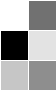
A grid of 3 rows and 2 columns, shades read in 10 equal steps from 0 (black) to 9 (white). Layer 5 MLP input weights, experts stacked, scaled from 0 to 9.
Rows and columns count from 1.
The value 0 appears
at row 2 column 1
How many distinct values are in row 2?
2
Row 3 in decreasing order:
7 5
